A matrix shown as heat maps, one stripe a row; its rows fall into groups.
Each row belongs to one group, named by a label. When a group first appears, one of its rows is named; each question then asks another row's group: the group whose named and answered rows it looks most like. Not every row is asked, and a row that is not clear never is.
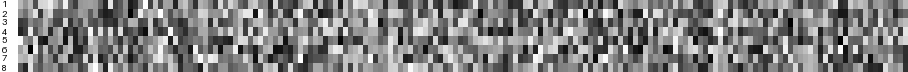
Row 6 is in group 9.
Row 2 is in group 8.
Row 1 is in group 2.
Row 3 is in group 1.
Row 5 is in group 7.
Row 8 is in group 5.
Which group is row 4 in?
5
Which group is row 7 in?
8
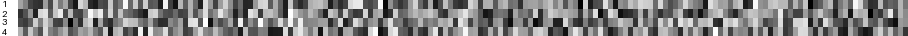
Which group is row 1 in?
2
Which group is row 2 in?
5
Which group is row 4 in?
8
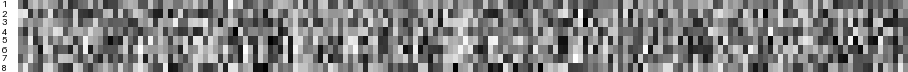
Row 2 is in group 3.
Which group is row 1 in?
1
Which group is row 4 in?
5
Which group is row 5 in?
8
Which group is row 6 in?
8
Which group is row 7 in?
8
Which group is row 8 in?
3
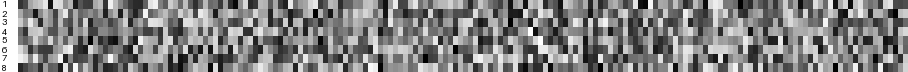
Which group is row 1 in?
5
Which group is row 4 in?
1
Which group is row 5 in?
8
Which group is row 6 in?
9
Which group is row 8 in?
1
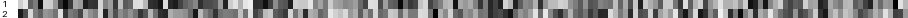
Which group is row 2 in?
5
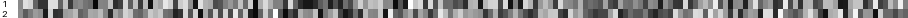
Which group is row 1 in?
2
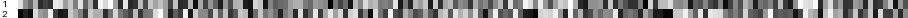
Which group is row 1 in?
7
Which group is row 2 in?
9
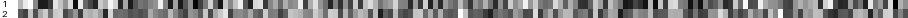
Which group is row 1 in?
7
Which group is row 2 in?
5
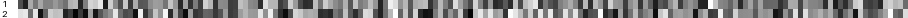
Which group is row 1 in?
5
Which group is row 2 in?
7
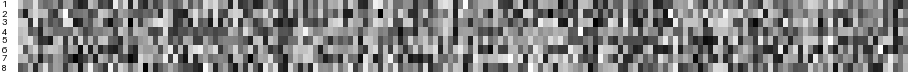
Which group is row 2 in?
1
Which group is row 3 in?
9
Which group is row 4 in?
3
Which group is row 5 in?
7
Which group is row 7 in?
7
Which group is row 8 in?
5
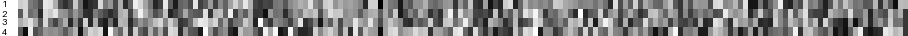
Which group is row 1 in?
3
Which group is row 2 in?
3
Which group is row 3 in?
8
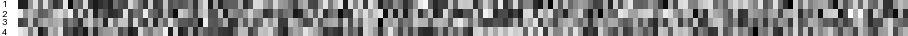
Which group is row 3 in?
5
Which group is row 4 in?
7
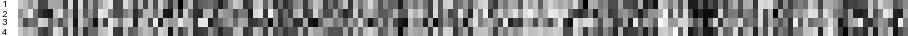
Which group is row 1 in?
7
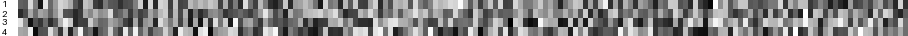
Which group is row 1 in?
8
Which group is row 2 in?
5
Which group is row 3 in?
9
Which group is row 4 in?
2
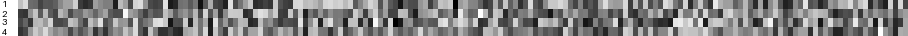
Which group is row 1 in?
3
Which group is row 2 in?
1
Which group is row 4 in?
1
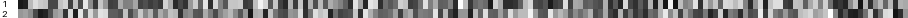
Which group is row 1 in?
1
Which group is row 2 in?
7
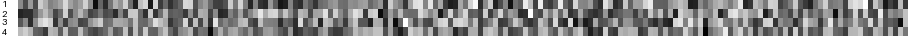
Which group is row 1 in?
2
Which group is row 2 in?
1
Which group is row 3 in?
9
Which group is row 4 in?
2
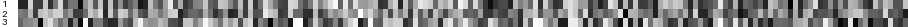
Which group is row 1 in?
5
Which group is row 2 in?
5
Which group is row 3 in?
8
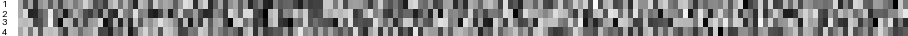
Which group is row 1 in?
2
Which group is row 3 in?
9
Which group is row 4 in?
8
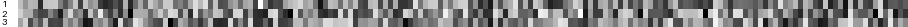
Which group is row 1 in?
8
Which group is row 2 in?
9
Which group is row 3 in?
3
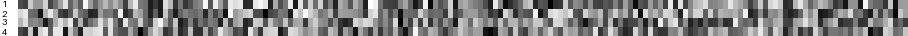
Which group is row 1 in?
1
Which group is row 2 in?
3
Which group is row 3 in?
7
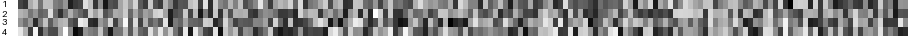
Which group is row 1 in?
1
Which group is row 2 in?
9
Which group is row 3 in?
2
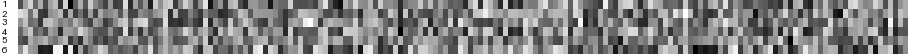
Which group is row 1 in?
2
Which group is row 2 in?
7
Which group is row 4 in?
2
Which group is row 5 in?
1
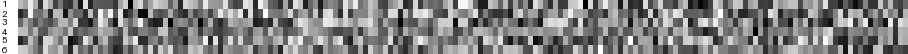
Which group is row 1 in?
8
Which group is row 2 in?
5
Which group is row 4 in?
7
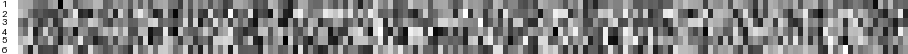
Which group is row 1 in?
9
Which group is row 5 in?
2
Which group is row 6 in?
9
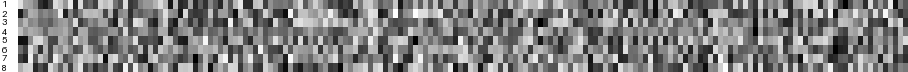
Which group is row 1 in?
7
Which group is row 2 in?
5
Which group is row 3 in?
3
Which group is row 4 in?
2
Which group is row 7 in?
5
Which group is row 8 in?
2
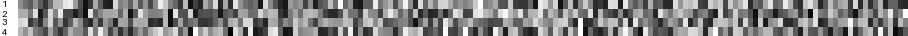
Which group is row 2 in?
7
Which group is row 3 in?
3
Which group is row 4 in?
9
